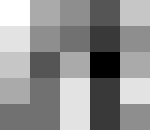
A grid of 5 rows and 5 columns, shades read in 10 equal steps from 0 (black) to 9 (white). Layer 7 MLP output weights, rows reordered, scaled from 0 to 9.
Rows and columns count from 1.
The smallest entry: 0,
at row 3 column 4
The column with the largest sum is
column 1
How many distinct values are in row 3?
4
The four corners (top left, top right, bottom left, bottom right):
9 7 4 5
